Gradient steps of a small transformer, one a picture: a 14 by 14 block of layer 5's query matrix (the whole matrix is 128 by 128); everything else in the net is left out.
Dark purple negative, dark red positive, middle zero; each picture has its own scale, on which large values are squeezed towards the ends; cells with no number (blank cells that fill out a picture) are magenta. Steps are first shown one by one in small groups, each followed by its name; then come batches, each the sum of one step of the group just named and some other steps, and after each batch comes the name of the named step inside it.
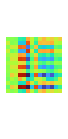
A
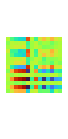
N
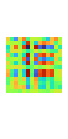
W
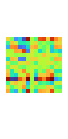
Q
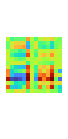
N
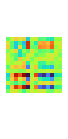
A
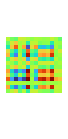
W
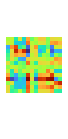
Q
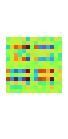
W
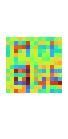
N
